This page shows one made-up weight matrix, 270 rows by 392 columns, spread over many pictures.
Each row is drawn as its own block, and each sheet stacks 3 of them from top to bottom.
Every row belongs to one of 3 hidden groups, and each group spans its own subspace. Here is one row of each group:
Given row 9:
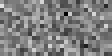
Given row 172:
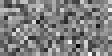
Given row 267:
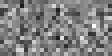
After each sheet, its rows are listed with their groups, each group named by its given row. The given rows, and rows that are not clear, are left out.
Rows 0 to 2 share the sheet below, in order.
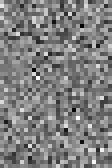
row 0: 9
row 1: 172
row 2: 9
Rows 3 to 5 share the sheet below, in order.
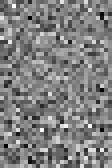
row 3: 267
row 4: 267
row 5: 9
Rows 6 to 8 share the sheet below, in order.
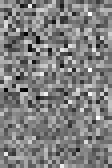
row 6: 9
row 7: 9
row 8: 172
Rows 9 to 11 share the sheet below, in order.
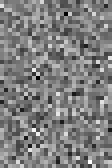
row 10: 172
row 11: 172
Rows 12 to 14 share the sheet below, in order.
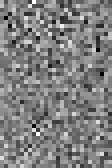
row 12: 9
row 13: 267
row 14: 172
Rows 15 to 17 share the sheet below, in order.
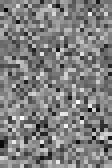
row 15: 9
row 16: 172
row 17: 9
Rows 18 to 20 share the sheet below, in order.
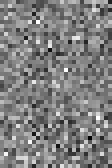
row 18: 172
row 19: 9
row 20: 172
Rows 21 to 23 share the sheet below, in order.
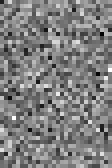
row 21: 267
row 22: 267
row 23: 267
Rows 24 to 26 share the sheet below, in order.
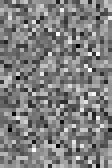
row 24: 172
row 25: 9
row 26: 172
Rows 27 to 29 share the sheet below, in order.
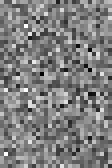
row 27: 172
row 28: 9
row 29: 172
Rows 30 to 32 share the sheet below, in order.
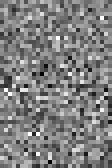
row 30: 267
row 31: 9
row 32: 172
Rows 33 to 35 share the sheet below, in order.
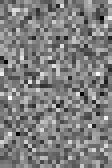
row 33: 267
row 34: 267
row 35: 9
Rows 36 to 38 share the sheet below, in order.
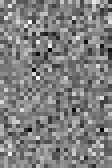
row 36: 172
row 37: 172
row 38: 267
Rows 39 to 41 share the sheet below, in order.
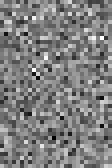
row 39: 9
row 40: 172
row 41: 267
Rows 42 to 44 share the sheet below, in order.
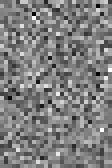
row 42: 172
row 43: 267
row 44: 267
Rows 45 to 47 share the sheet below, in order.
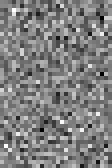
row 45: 267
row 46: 267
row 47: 9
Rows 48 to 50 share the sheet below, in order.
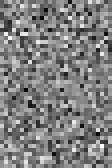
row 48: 9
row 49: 9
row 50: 267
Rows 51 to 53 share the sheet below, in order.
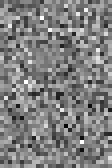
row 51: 9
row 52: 172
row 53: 9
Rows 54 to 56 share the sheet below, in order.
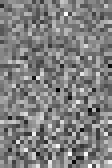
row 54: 9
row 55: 172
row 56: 172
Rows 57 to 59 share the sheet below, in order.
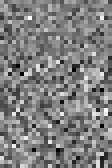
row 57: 267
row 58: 267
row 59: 172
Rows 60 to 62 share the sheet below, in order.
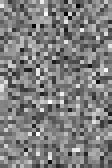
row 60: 9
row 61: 9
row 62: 172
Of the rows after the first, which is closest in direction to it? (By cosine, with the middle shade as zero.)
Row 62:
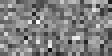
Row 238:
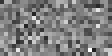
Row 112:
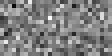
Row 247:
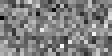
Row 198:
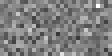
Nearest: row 238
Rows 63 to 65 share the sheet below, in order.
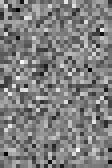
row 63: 267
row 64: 9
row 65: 172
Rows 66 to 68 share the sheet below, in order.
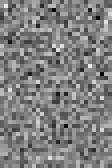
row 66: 267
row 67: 267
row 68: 9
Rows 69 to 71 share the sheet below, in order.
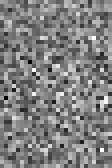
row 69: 9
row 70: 172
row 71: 9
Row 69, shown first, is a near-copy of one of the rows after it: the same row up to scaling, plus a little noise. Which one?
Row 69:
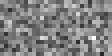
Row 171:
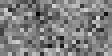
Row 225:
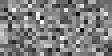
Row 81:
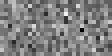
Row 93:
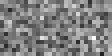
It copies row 93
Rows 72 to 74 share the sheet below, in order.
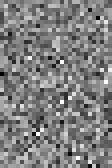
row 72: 267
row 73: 267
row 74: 172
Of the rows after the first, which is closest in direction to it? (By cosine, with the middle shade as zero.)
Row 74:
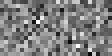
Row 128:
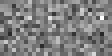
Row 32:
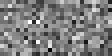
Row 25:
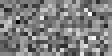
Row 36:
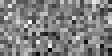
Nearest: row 32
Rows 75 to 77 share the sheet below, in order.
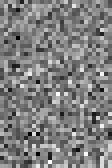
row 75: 267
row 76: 267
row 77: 172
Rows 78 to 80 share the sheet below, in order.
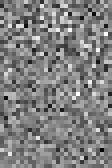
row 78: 9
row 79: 172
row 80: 267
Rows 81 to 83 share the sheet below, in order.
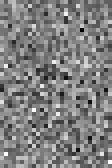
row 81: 9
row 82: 9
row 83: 172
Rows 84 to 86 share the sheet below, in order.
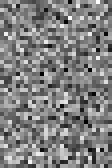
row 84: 9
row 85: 9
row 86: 9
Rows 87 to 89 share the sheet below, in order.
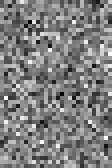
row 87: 172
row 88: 172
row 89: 9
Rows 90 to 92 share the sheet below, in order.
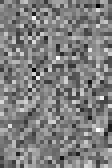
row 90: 172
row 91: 172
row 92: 267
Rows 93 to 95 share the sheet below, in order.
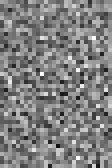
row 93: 9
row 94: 9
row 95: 172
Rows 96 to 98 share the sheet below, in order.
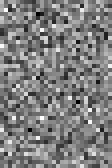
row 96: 9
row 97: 172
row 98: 267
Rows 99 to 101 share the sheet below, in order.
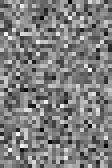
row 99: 9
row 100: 9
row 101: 9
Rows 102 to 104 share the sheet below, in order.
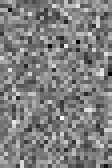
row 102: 9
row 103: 267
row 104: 267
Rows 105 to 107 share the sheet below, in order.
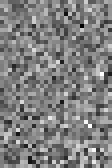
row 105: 9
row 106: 267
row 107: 9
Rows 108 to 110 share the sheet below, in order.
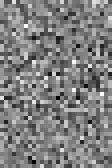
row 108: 172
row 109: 267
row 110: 9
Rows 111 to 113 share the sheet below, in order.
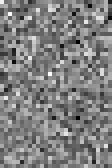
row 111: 267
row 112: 267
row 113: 9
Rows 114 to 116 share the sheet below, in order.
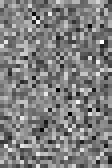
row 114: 172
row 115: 172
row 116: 9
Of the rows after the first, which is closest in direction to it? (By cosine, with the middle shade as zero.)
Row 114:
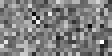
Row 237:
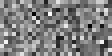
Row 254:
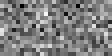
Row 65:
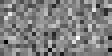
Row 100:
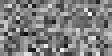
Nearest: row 237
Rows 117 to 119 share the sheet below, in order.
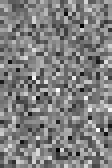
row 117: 9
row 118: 172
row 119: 267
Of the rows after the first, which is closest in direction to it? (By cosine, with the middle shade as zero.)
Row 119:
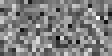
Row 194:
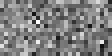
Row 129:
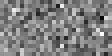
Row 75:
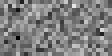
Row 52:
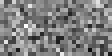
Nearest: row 129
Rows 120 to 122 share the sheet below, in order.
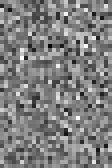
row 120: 9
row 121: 267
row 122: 9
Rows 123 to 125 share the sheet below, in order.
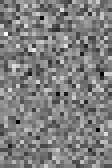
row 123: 9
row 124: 267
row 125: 267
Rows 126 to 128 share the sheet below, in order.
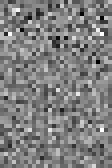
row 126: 267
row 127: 172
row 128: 267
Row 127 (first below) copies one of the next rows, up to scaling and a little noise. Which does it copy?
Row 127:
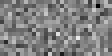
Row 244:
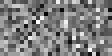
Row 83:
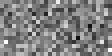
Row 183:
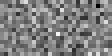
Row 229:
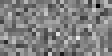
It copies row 229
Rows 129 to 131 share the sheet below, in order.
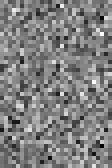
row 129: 267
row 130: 267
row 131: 267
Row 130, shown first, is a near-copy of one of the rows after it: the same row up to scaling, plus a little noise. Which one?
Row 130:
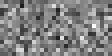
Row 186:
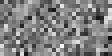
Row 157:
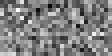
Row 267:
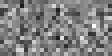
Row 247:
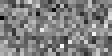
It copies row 267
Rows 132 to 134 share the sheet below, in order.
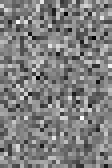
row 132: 9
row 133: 172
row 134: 267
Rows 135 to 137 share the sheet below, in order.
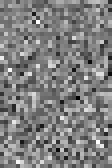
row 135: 172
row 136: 267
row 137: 267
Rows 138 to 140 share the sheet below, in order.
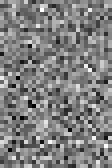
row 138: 267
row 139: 9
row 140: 9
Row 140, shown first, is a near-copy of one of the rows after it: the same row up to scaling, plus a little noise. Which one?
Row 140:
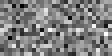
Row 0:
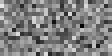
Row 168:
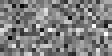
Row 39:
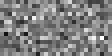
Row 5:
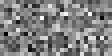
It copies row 168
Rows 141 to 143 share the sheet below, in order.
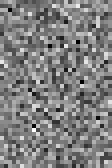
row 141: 9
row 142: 9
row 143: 172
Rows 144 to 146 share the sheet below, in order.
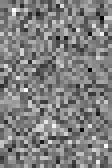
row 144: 267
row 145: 9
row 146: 9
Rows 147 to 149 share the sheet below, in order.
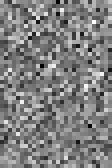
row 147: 172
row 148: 267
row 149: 9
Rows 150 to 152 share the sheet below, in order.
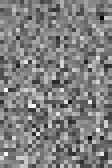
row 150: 267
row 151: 9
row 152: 172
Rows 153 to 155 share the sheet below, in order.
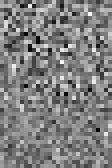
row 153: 9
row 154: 267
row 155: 267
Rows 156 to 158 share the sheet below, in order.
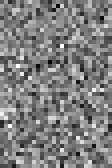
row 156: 267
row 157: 267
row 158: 267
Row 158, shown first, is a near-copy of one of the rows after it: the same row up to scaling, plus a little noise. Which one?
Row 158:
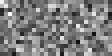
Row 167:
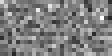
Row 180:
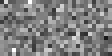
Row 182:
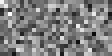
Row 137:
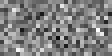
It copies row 182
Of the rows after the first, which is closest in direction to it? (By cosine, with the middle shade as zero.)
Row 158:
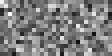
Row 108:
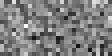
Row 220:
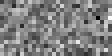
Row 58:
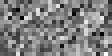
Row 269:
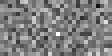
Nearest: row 58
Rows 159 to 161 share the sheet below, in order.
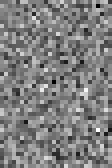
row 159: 172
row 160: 267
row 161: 267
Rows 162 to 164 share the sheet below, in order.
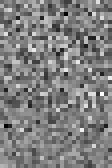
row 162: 9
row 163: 9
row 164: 267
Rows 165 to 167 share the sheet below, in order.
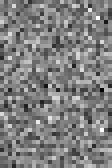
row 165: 267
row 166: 267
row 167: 267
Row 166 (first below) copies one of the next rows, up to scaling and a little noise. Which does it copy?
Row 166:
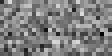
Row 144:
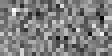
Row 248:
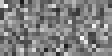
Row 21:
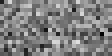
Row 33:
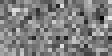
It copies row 21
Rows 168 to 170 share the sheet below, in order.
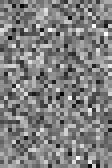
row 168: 9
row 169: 172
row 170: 172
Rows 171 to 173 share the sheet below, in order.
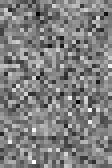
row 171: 9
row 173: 9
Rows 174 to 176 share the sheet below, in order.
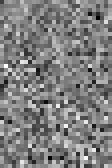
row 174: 267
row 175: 9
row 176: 9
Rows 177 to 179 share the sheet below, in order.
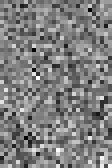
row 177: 9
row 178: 172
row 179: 172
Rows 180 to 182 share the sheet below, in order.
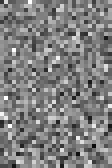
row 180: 267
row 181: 172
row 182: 267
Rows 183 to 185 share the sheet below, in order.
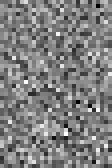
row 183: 172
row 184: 172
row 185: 9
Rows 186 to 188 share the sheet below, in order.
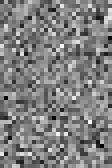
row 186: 267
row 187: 172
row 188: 267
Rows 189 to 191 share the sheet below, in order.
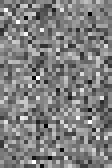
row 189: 9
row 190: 172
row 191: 9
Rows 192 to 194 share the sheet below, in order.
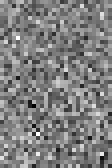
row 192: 267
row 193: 9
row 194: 172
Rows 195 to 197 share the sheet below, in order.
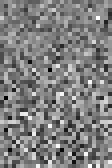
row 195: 267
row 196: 172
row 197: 172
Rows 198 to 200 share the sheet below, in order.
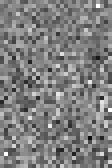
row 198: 172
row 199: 172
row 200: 172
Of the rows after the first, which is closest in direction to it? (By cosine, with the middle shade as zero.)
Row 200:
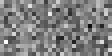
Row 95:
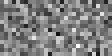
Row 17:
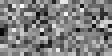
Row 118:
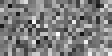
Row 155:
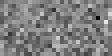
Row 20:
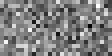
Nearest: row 20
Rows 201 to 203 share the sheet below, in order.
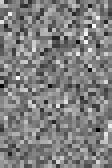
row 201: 267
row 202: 9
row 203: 267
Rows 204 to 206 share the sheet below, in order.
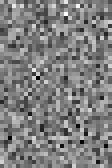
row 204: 9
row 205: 172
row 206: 9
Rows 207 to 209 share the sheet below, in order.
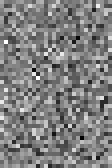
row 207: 172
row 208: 172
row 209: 9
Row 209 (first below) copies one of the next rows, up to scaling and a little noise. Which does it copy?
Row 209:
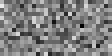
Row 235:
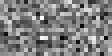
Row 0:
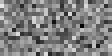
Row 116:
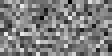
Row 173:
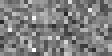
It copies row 0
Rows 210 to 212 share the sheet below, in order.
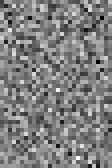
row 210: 267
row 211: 172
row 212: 172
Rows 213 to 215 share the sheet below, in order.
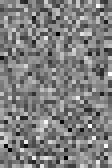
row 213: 172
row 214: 267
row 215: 9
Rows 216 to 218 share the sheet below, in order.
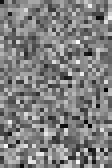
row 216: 267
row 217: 9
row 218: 9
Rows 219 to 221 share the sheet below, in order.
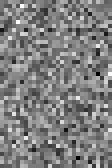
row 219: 9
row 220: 267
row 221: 172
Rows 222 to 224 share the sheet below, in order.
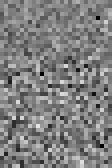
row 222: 267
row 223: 9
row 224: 267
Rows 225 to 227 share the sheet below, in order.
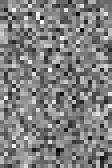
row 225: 9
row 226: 172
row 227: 172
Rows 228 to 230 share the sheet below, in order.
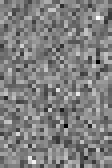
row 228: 267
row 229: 172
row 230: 9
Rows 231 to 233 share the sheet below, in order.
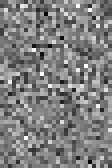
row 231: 9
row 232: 9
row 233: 172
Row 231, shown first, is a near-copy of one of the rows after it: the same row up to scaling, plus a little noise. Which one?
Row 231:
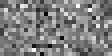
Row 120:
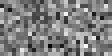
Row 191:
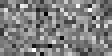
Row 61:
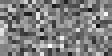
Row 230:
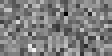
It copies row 191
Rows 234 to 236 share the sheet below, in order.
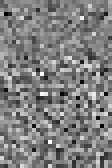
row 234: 267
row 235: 9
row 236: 172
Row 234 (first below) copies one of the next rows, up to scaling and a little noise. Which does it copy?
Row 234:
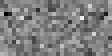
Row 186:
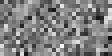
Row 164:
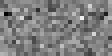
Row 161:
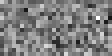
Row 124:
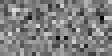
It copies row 164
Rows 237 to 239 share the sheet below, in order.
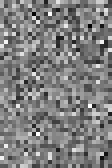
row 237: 172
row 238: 172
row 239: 172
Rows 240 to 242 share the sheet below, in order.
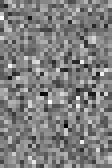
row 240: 267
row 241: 9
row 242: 9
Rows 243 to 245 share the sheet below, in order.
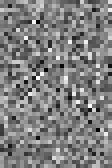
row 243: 172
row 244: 172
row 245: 267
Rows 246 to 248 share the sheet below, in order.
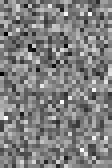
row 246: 9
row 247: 267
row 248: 267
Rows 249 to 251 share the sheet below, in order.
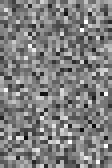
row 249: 9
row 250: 9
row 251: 9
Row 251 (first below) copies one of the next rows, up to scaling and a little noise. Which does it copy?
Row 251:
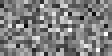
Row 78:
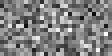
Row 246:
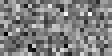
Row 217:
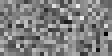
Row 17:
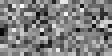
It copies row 78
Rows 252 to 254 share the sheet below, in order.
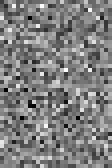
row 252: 267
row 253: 9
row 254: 9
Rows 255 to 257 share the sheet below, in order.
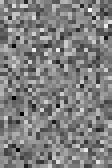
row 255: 9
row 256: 9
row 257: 267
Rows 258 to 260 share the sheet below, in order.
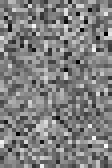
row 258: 9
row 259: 9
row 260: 9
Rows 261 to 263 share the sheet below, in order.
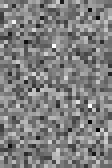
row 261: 267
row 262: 172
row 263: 267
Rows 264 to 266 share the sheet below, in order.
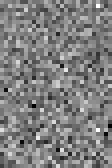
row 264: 172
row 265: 9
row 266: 267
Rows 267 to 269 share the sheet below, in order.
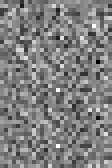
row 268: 172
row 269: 172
